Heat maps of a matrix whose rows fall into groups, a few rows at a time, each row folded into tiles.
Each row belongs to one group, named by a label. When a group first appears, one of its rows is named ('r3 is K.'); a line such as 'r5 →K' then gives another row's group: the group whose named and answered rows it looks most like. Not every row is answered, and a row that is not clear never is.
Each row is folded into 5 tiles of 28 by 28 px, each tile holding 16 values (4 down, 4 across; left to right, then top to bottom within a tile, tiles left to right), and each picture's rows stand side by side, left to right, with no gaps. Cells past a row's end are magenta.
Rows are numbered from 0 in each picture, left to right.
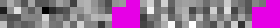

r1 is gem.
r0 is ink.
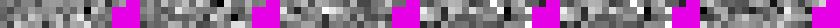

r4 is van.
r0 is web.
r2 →van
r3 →van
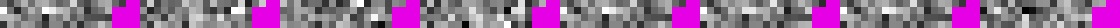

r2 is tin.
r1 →web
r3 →web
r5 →van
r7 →ink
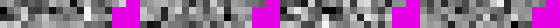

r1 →van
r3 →tin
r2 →ink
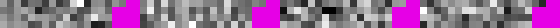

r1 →gem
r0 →tin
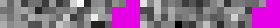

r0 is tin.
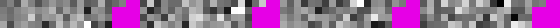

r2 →tin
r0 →web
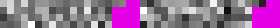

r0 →gem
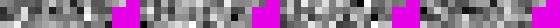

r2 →gem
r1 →gem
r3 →ink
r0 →ink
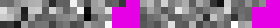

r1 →gem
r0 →van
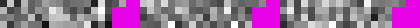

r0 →web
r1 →gem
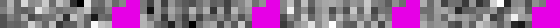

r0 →gem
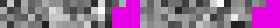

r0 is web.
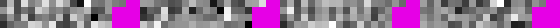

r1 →ink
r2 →gem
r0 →gem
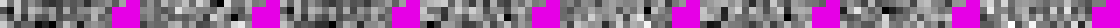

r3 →van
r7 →gem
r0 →tin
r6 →ink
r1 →gem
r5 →van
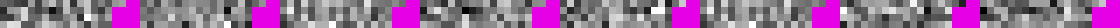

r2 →gem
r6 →van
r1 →web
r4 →web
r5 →gem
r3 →ink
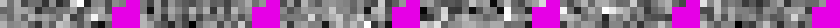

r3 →ink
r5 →tin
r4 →van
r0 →tin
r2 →web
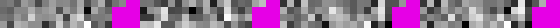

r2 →web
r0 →web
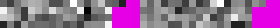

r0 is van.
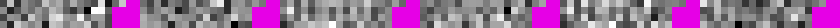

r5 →tin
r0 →web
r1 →tin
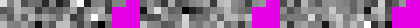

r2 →web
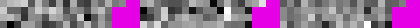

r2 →web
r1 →ink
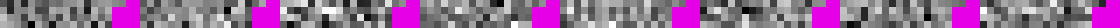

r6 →van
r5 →ink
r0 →tin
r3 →gem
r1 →web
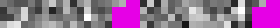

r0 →ink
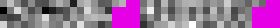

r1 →gem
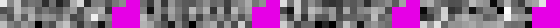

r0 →tin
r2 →tin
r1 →tin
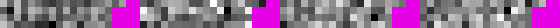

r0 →tin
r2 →gem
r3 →web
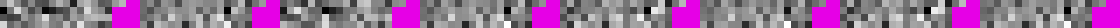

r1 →web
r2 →ink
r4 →web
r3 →web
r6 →web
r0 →ink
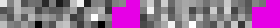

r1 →gem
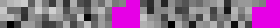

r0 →van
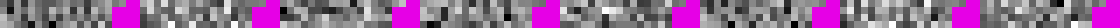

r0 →tin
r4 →van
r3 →van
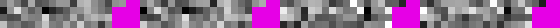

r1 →ink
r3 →van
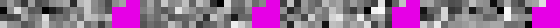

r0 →ink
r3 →ink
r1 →gem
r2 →web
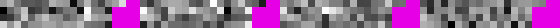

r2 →van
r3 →tin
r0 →ink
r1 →van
